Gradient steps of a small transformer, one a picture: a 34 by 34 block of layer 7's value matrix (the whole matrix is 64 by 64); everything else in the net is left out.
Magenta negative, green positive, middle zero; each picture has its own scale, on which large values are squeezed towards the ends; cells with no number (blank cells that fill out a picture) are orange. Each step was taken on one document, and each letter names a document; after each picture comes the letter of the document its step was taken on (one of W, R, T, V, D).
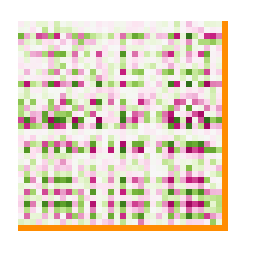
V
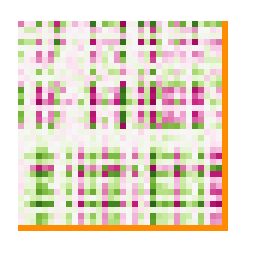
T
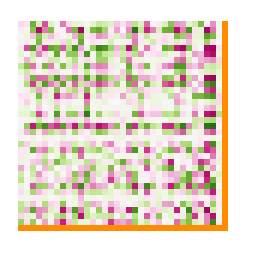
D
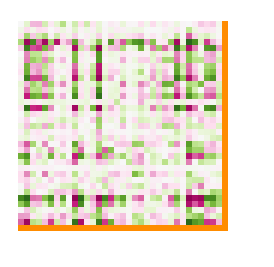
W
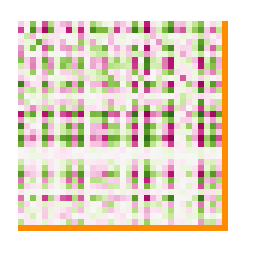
D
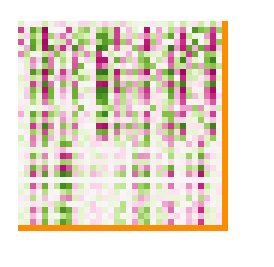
D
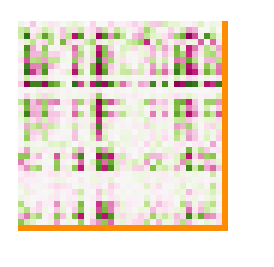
W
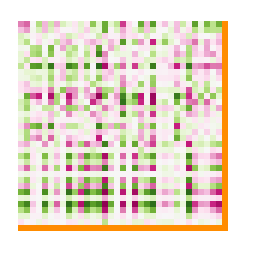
T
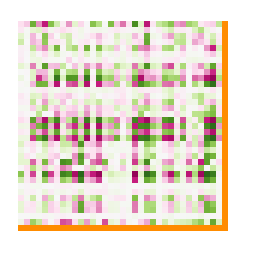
D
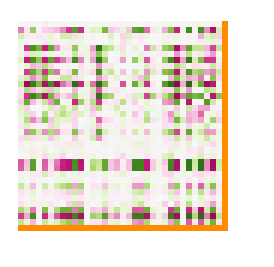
V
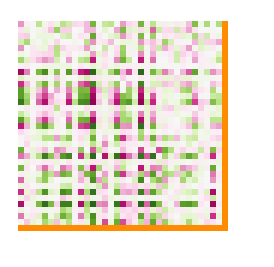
T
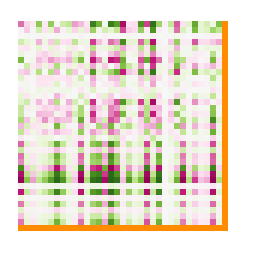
T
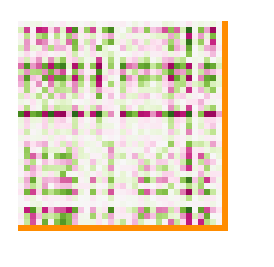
V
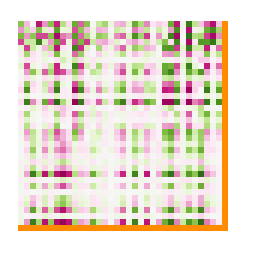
V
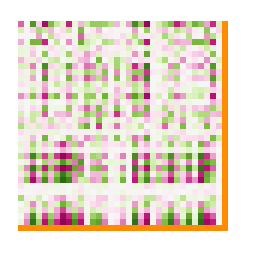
D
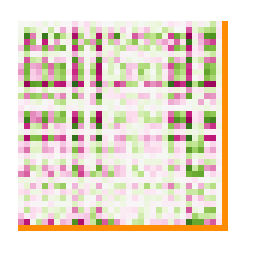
W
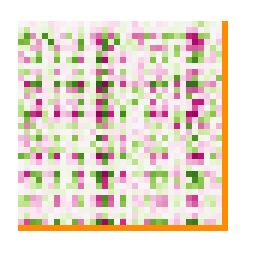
W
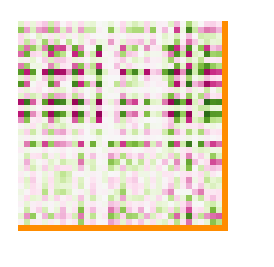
V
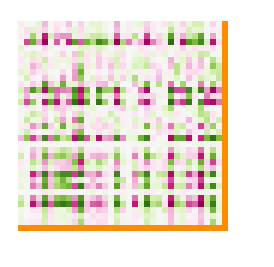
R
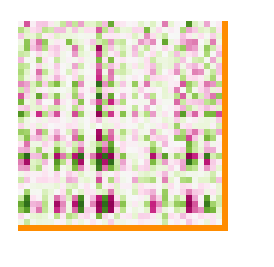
W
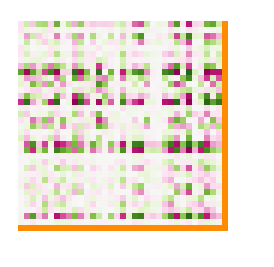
V
